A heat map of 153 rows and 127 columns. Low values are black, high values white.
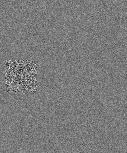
No row or column stands out. In the middle left lies a patch that is rougher than the rest. The texture is fine-grained noise. No overall slope runs across the table. Values change most from cell to cell in the middle left.
